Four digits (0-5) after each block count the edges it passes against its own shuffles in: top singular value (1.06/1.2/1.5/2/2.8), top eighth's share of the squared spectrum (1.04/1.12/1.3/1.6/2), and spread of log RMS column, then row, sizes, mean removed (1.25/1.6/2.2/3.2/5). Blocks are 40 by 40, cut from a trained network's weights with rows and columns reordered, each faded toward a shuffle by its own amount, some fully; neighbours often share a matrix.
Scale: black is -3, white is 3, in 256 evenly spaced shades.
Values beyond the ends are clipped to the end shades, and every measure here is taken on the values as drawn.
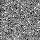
0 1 0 0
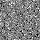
0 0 0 0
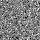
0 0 0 0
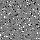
0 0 0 0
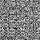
3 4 0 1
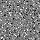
0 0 0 0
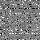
3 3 0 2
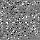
2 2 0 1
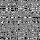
3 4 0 3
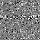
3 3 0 3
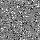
0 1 0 0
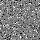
0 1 0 1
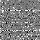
3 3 0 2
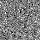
1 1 0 0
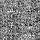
2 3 0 1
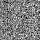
1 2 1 0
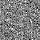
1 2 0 0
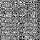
3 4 0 2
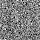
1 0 0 0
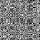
3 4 1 1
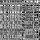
4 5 2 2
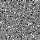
1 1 0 0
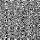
3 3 1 1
